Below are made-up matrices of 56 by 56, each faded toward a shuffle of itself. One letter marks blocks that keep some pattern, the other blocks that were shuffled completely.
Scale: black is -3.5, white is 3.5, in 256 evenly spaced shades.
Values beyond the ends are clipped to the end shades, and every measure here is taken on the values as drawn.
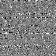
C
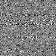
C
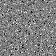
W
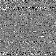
C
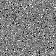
W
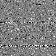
C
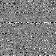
C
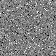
W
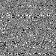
C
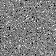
W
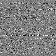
C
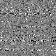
C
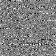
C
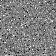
W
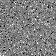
W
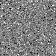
W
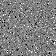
W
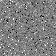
W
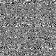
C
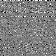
C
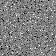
W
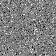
W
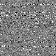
C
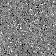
W
